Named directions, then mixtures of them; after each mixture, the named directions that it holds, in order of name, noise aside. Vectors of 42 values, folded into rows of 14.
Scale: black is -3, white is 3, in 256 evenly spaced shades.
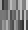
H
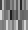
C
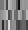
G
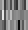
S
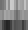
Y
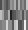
C, H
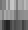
Y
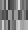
G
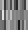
S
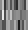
S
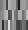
G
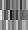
C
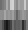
Y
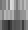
Y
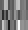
G, S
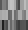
G, Y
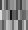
C, G
